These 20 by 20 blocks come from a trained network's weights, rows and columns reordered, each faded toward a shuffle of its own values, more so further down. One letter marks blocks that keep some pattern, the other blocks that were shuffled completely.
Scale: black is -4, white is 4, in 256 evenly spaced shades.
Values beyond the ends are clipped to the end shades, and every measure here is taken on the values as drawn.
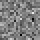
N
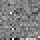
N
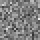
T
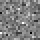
T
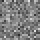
N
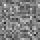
N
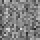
N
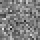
T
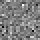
T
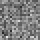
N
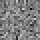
N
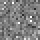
T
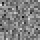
T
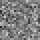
T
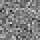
T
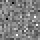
T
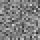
T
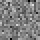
T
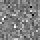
T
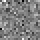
N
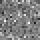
T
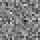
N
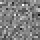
N
